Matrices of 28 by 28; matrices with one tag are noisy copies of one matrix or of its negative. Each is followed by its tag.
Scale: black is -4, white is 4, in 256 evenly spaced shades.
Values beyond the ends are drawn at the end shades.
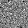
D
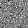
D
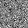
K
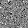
D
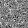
K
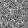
K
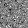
K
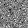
K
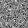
K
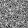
K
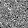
K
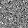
D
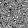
K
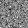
K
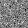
K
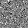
D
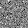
D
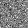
K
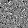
D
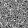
K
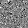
D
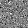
D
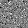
D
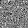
D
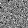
D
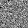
D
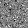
K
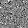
D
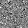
D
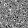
K
